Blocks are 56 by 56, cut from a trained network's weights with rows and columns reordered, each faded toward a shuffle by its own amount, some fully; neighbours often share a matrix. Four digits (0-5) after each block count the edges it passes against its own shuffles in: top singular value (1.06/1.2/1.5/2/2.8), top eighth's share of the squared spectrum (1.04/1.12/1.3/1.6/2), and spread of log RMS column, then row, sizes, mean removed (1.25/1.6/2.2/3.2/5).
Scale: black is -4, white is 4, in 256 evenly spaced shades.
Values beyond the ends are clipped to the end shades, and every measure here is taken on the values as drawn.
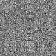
3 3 1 1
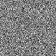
3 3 0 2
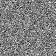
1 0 0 0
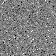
0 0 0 0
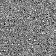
2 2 0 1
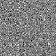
3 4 2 2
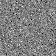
1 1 0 0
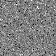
1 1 0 0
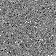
0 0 0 0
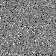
2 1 0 1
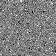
0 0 0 0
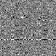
4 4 1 2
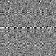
4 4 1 3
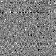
3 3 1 1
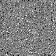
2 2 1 0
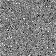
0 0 0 0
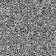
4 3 1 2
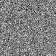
1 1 0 0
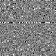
4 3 0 2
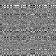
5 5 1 3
